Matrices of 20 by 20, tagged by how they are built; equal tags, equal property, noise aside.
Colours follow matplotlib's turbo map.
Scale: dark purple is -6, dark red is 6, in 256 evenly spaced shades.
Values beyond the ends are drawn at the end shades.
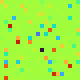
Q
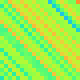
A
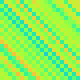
A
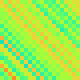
A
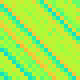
A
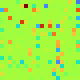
Q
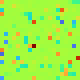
Q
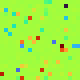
Q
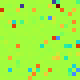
Q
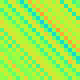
A
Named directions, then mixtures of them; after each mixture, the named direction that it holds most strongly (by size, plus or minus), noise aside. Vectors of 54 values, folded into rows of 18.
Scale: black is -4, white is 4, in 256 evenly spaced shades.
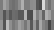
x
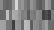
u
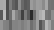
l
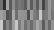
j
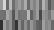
j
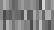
x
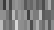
j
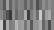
j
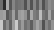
j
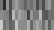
j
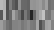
l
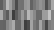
u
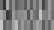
j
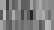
l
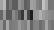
l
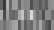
l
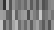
j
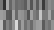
j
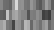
u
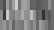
l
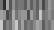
j
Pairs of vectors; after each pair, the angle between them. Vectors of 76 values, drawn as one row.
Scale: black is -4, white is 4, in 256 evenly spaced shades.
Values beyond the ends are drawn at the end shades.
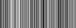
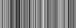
nearly opposite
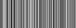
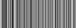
partly opposed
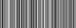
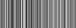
orthogonal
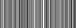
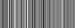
partly opposed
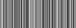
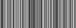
nearly opposite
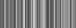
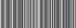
orthogonal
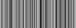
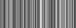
nearly opposite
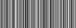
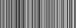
orthogonal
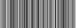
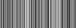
orthogonal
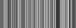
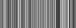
nearly parallel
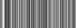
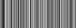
nearly opposite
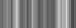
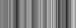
nearly opposite
